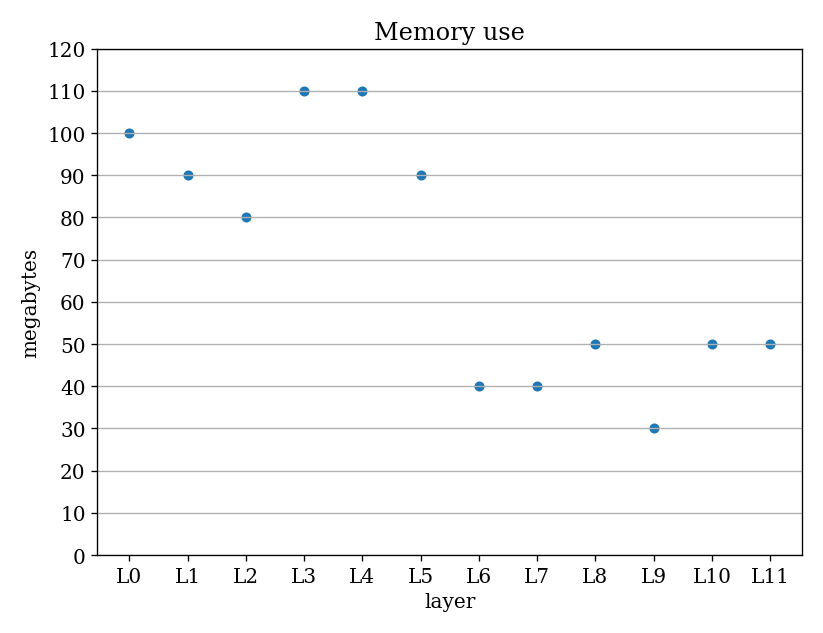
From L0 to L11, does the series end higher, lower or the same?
lower
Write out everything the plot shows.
Title: Memory use
x-axis: layer, ticks L0 L1 L2 L3 L4 L5 L6 L7 L8 L9 L10 L11
y-axis: megabytes, ticks 0 10 20 30 40 50 60 70 80 90 100 110 120
Values:
100 90 80 110 110 90 40 40 50 30 50 50
